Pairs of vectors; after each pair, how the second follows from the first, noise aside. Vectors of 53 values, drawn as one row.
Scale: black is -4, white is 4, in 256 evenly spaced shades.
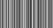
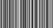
negated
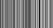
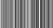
negated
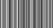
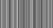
shrunk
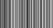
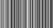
negated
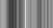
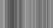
shrunk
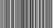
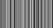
negated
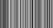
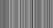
shrunk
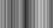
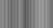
shrunk
